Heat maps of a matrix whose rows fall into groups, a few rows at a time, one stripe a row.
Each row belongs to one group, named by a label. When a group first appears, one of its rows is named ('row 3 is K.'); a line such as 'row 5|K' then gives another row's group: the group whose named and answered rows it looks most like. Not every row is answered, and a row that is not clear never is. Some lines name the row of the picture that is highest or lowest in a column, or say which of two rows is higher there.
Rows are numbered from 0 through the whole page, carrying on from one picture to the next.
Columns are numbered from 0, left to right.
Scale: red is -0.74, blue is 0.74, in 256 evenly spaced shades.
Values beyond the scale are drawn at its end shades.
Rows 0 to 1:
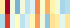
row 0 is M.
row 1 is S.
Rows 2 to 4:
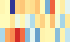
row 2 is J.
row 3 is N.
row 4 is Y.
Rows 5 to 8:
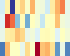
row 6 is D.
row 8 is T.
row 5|J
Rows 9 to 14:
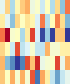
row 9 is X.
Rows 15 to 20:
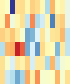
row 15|J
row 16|D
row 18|Y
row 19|J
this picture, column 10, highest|16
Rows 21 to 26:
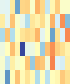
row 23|X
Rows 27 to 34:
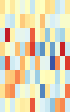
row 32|Y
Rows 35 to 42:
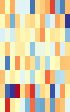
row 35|N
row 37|T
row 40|N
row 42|D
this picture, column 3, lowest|41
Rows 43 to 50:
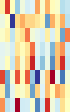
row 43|M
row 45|X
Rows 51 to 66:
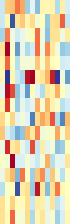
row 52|J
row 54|M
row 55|M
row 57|D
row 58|M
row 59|N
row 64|S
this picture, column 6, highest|59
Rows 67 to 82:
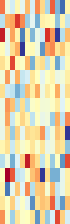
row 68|Y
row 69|N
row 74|D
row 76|T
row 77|T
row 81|N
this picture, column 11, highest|69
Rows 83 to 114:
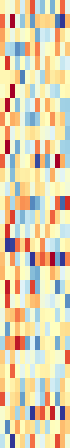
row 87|M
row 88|D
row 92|T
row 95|J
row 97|X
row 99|M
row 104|T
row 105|Y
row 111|N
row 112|N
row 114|J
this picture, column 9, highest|94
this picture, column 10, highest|83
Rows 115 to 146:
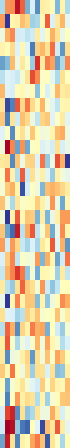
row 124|J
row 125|D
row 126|T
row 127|D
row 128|D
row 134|Y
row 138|S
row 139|M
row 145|D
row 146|S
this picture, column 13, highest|126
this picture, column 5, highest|145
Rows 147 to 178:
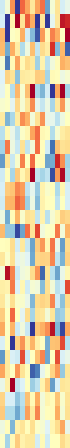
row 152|S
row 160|Y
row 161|Y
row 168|N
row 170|N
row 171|J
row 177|J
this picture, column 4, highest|163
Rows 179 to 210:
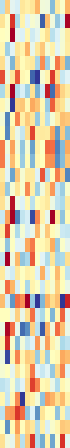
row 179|X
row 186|J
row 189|N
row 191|T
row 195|M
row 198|T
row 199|D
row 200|X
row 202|D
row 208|Y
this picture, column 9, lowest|185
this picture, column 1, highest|204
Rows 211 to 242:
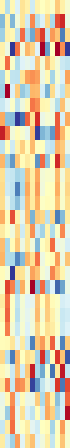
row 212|J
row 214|T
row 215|M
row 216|X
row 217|S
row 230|J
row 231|S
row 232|M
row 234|M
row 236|T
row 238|X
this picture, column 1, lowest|217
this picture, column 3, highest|219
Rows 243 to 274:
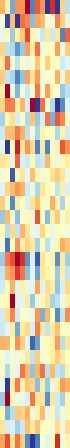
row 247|M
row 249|M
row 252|Y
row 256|Y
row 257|J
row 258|S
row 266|S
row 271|S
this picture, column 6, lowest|250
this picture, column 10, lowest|243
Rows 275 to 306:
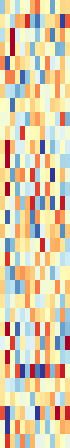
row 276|X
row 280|D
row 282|J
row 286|M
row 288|M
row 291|X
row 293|M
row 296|X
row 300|M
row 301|D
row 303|N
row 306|D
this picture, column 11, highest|299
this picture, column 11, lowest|304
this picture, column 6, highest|290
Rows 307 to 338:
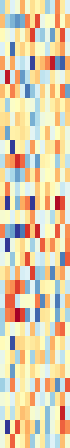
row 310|J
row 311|N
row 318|Y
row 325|X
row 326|D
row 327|Y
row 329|Y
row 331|J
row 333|J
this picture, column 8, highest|328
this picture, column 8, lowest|324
